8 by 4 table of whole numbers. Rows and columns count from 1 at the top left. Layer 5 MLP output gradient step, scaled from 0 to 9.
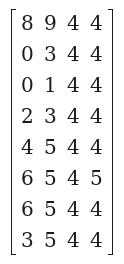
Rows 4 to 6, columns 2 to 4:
3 4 4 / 5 4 4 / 5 4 5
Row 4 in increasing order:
2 3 4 4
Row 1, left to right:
8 9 4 4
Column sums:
29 36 32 33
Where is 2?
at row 4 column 1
